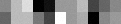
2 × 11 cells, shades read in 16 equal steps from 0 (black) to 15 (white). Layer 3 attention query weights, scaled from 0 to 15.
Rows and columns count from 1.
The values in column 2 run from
11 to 11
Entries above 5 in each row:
8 9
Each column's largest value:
8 11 13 7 4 15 9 11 4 8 9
